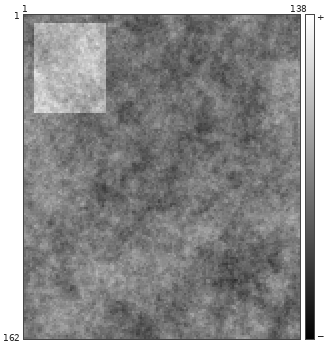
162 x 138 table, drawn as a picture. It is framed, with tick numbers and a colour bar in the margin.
The top left is the ninth with the highest average. An odd patch, higher than its surroundings, sits in the top left. On average the colour sits 50% of the way up the scale. The halves do not mirror each other. There are no regular stripes.
